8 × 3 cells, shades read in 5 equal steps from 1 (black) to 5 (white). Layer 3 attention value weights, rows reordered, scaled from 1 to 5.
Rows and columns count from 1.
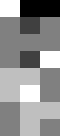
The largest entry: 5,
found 3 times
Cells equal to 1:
2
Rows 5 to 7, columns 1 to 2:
4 4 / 4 5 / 3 4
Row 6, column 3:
3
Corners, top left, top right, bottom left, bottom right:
5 1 3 3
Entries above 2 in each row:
1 2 3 2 3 3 3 3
